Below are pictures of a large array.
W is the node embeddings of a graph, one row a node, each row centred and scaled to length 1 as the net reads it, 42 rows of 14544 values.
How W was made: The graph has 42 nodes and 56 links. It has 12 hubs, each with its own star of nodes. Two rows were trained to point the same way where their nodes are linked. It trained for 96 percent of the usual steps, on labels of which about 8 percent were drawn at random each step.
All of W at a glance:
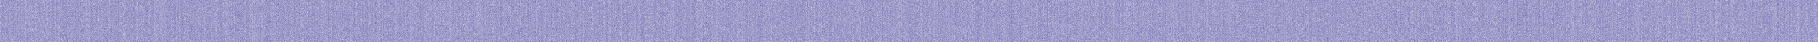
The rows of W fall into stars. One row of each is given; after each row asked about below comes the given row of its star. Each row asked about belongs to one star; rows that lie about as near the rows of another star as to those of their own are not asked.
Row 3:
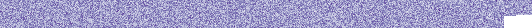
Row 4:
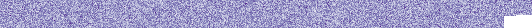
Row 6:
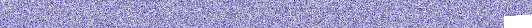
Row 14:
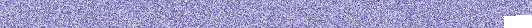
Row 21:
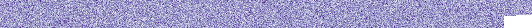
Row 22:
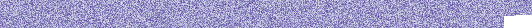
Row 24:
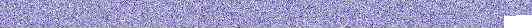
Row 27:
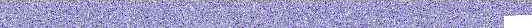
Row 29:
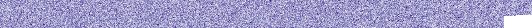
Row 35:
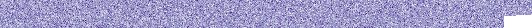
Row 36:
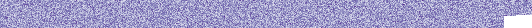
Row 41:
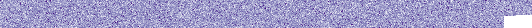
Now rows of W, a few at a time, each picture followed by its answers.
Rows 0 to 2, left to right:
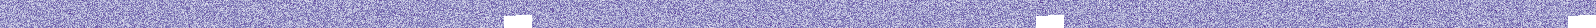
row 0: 27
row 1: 21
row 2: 22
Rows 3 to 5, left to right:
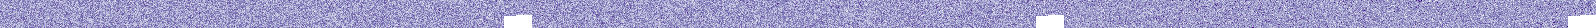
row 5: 36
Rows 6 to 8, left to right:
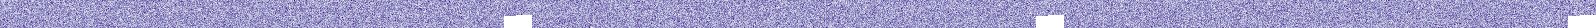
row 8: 24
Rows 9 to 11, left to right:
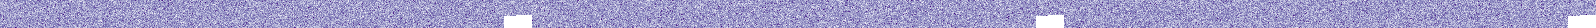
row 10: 27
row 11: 41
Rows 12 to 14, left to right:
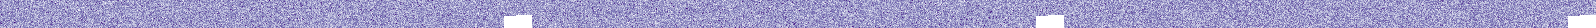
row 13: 4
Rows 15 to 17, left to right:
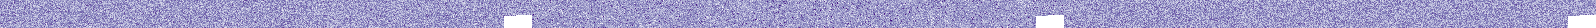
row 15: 4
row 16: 22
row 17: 41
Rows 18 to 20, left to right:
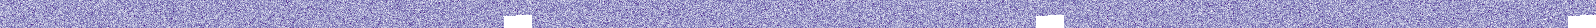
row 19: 21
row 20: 3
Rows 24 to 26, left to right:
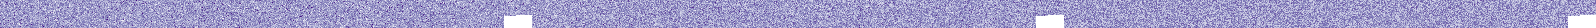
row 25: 27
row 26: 35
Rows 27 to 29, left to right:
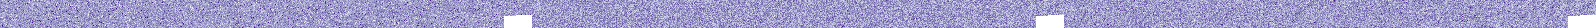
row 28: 29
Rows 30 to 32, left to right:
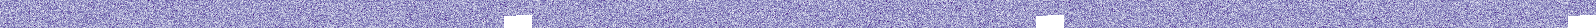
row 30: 14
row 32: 21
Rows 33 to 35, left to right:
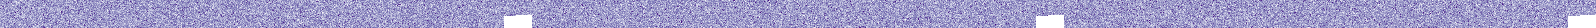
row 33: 14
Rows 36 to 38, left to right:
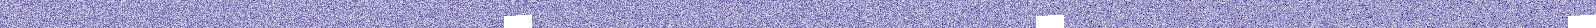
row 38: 35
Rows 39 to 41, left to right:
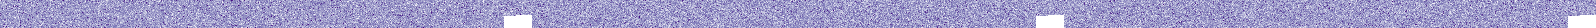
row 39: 35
